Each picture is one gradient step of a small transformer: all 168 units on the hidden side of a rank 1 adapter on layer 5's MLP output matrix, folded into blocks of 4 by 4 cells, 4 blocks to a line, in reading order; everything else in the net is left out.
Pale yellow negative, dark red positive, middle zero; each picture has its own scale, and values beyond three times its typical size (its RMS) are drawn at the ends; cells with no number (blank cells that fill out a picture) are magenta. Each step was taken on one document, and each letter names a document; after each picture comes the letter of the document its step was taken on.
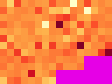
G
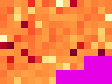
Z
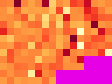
G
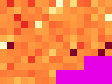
Z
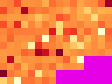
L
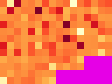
G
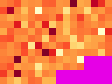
L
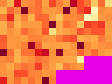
L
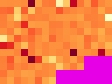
Z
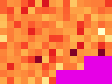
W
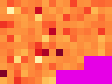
L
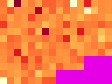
G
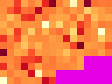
G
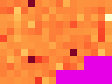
Z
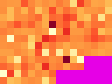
L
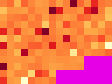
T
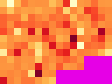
G
